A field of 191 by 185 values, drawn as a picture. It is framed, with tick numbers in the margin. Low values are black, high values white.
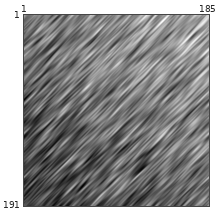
Histogram: bell-shaped. Slope: up to the top right. Odd rows or columns: none. Lone odd cells: none. Ninth with the highest average: top right. Ninth with the lowest average: bottom left. Grain: diagonal, up to the right.
